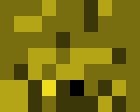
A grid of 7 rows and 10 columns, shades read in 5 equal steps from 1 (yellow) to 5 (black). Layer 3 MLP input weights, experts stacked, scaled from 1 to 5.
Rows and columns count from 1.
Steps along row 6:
same up down up up down up down up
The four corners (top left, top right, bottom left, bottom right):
3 3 2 3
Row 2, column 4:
3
